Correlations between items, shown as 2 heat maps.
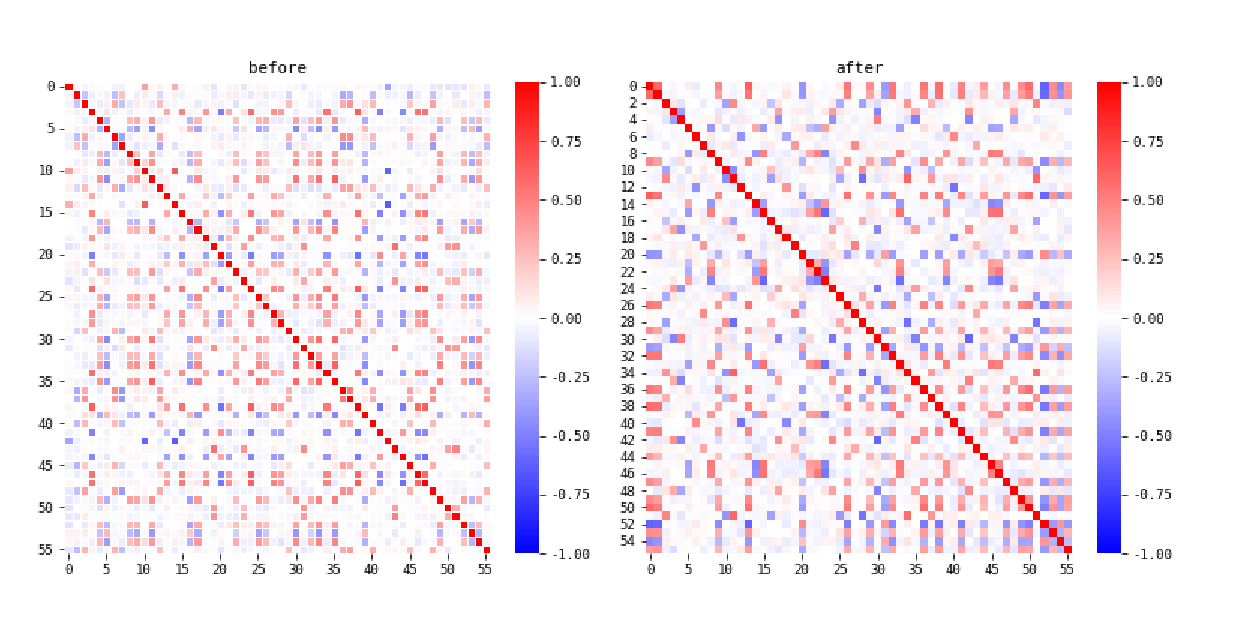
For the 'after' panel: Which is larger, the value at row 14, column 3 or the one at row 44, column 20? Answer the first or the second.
the first
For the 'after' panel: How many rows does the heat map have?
56
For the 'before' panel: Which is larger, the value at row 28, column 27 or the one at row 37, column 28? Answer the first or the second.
the first
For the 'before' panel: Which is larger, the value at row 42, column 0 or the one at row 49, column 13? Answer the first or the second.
the second
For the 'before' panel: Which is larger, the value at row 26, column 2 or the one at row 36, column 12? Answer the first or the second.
the second
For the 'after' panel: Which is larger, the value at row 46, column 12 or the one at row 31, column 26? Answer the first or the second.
the first
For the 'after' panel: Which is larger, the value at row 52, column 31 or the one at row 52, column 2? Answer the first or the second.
the first
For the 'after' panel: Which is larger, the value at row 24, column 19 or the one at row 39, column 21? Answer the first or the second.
the second
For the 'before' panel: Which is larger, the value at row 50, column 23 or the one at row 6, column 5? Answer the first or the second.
the first
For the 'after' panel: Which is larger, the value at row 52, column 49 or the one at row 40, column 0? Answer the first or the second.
the second
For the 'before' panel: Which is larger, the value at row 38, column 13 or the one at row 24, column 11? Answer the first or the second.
the first
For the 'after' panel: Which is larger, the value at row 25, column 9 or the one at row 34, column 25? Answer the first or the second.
the first
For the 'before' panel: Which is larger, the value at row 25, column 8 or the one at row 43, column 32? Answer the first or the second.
the first
